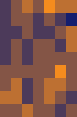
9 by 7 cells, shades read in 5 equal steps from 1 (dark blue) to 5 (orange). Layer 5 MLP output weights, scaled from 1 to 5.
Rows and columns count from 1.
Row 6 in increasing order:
3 3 3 3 3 3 5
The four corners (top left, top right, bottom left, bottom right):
2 4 3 3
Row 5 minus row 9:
-1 0 -2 0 0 1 0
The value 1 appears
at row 2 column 7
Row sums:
25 16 18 19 19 23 23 22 21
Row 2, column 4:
2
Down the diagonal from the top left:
2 3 3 3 3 5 3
